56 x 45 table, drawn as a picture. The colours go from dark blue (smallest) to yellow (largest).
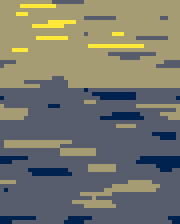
The grain runs across in streaks. The top part is higher, up to a seam about 40% of the way down. The ninth with the highest average is the top left.
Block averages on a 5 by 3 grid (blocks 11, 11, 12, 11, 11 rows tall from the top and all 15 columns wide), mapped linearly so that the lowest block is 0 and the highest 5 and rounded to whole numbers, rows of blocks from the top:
5 4 4 | 4 4 4 | 1 0 1 | 1 1 0 | 1 1 1
